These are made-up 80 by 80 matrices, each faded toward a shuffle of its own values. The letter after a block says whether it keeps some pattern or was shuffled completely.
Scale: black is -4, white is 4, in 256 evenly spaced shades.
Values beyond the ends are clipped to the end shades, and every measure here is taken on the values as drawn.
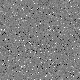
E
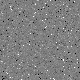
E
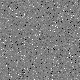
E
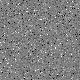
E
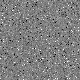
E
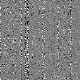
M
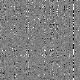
M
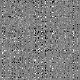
M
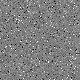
E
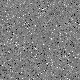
E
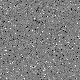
E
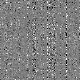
M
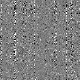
M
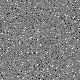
E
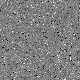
E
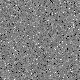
E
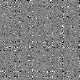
M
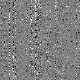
M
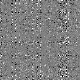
M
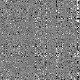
M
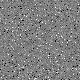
E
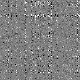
M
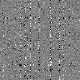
M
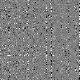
M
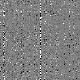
M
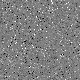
E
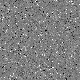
E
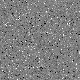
E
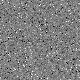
E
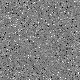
E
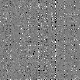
M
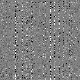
M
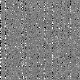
M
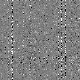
M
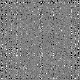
M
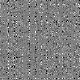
M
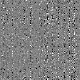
M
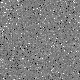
E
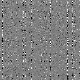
M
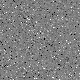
E
